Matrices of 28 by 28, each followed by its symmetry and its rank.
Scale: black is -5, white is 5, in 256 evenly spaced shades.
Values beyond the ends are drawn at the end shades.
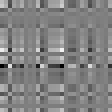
neither, rank one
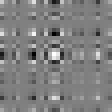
symmetric, rank one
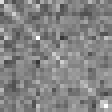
symmetric, rank five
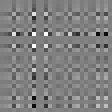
symmetric, rank one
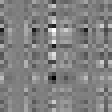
neither, rank two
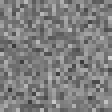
neither, full rank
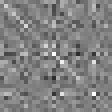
symmetric, rank five
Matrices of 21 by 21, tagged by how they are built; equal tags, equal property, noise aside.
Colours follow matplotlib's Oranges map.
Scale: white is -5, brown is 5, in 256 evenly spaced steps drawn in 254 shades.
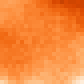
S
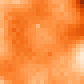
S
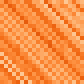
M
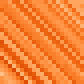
M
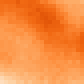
S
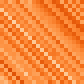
M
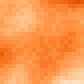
S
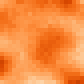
S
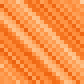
M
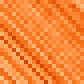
M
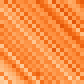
M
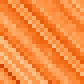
M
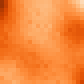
S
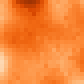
S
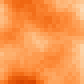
S
